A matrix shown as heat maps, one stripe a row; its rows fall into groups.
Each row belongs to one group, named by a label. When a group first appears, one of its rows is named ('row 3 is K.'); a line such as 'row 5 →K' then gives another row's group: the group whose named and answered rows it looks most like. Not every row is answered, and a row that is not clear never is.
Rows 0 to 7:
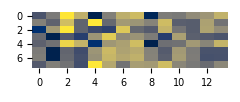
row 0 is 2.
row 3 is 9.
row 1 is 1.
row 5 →9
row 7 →1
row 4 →2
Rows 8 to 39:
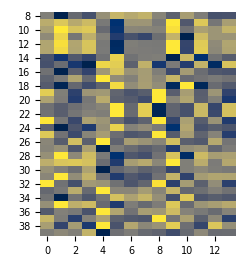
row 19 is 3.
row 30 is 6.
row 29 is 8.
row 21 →2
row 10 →8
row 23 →3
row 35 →8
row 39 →6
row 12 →8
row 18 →9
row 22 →2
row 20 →3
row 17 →1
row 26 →1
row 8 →9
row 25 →3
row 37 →3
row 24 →9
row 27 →6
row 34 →9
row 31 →8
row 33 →1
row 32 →3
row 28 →8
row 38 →1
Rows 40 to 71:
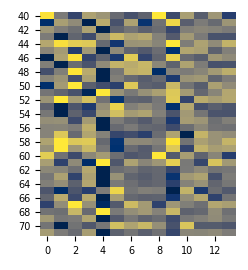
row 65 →9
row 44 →8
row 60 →3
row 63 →6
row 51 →1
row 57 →8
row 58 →8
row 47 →9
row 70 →9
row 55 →6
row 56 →6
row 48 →2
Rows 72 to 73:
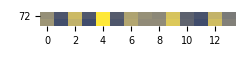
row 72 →1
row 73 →1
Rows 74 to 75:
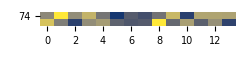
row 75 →3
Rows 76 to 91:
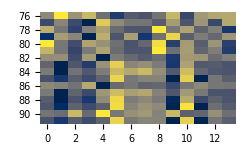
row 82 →6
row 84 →9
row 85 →9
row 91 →9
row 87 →9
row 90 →1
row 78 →3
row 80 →3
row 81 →3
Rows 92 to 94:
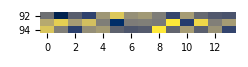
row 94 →3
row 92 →9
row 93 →8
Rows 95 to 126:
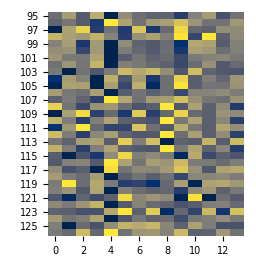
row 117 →1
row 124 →6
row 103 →9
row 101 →6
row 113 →2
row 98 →8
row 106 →6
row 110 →3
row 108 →3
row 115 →9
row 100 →6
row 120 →6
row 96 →1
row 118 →6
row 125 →9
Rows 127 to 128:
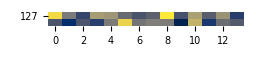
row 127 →3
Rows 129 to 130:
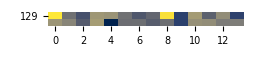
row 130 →6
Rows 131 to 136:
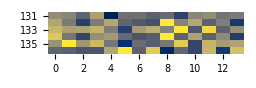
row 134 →3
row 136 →2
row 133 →8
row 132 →3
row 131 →6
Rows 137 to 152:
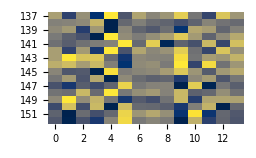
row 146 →6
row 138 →6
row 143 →8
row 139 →6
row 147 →9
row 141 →2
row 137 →1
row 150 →6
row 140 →1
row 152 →9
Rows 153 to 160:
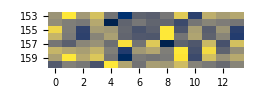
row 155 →3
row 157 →2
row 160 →1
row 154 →6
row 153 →8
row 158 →8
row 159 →8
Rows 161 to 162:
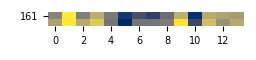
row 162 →8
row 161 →8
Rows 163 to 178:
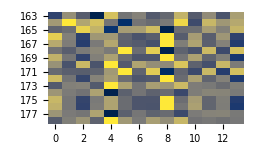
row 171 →2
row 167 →3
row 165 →2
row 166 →3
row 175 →3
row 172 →3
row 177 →6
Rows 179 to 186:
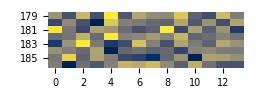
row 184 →6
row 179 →1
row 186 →9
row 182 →1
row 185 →8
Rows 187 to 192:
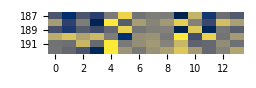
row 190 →8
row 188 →1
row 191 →1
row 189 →9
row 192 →1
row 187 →9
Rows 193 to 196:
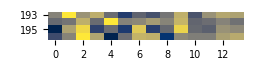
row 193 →8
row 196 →2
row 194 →1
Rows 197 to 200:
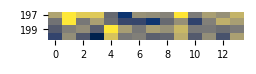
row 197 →8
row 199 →1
